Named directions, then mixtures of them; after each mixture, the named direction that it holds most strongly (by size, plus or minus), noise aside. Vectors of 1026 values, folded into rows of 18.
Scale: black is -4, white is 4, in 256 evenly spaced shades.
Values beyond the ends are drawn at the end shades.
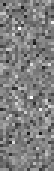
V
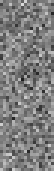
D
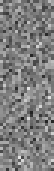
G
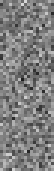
D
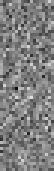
G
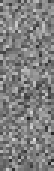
G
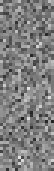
G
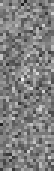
D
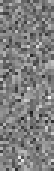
G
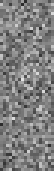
D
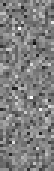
V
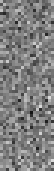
G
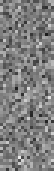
G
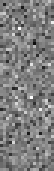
V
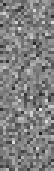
V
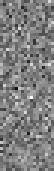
V
